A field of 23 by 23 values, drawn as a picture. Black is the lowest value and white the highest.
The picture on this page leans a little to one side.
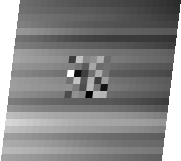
An odd patch, rougher than its surroundings, sits in the centre. The ninth with the lowest average is the top right. There is an overall slope up to the bottom left. The bottom left is the ninth with the highest average. The histogram is bell-shaped.
